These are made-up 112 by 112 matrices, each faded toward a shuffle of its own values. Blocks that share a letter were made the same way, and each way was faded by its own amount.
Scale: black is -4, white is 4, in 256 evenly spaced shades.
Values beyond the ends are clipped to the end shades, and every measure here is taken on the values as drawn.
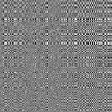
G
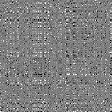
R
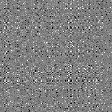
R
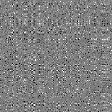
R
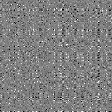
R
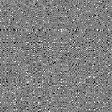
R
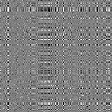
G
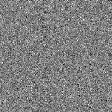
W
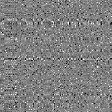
R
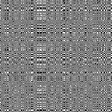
G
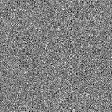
W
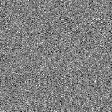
W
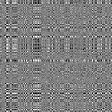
G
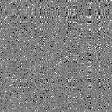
R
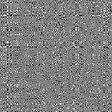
R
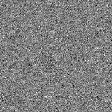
W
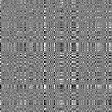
G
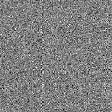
W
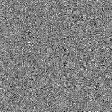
W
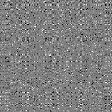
R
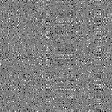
R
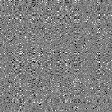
R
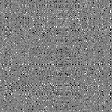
R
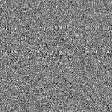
W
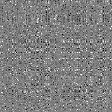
R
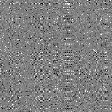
R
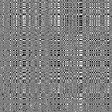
G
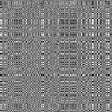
G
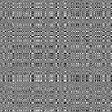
G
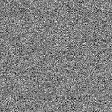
W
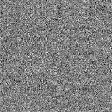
W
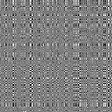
G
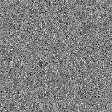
W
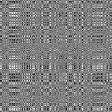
G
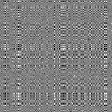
G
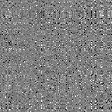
R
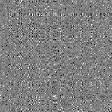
R
